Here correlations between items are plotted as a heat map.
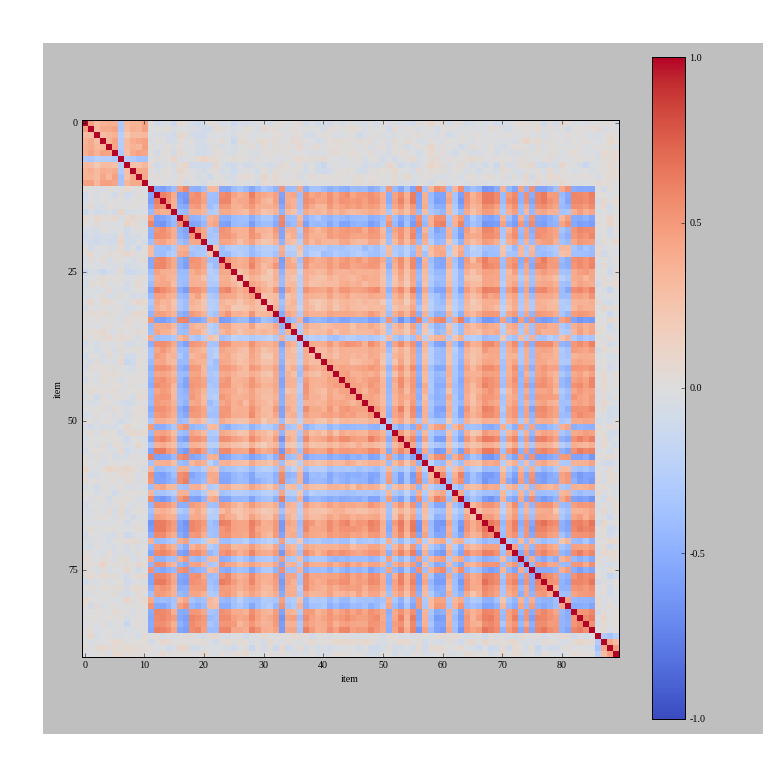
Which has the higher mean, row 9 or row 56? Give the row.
9
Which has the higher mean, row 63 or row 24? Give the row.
24
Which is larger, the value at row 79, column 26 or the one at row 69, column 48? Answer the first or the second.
the second
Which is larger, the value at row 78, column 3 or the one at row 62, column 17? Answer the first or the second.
the second
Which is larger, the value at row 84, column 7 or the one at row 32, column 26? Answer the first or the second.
the second
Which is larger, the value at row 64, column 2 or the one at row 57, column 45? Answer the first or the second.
the second
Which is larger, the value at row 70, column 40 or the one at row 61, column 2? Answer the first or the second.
the second
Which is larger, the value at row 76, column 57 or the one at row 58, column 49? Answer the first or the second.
the first
